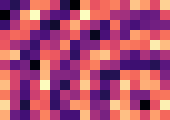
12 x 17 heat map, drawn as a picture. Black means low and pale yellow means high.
No row or column stands out. Rings spread out from the bottom right. No overall slope runs across the table.
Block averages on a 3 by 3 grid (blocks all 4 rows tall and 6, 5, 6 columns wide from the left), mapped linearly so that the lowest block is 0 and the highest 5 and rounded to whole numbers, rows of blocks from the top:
0 1 2 / 1 1 1 / 2 0 5
